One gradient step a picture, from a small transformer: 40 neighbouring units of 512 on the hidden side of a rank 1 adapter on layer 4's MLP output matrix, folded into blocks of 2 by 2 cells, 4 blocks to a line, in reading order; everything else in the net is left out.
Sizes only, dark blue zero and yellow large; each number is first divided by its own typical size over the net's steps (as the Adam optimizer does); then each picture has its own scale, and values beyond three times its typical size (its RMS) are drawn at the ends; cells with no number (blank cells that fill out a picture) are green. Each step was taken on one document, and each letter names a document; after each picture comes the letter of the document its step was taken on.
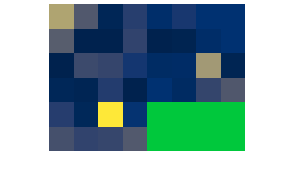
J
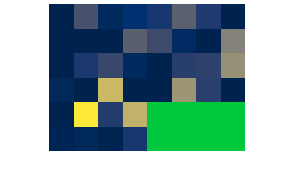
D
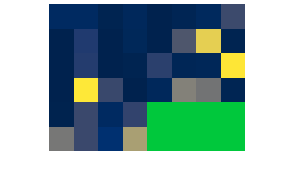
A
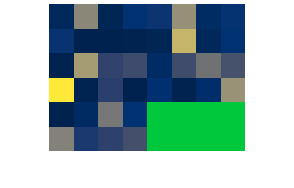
J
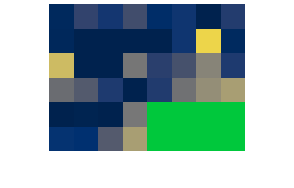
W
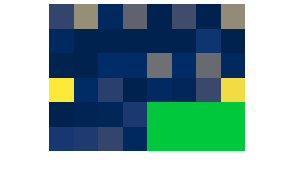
W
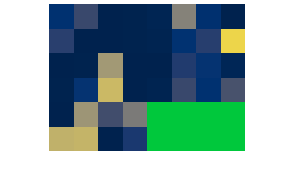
D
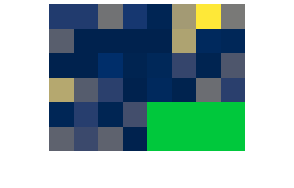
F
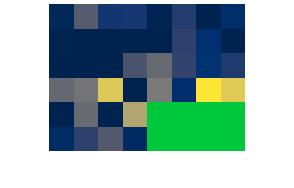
W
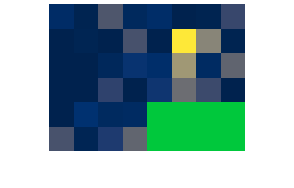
A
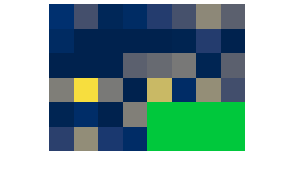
W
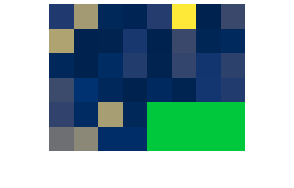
J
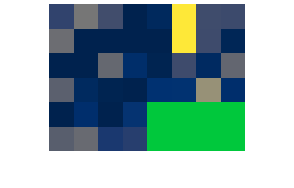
F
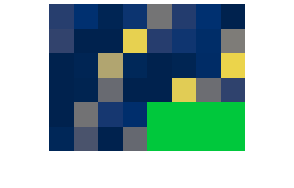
D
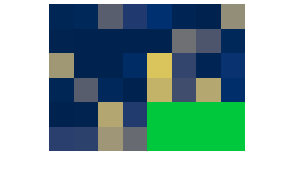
W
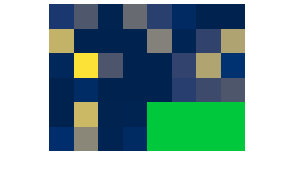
D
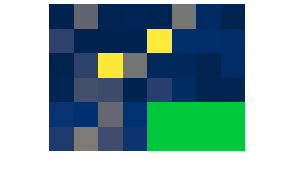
J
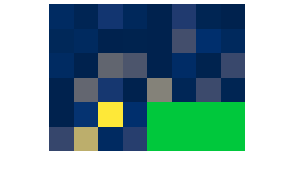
J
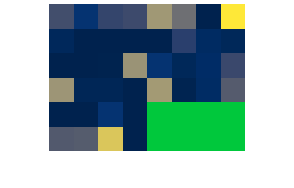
F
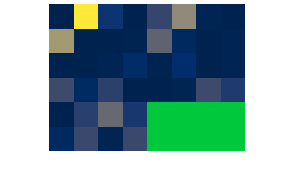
J
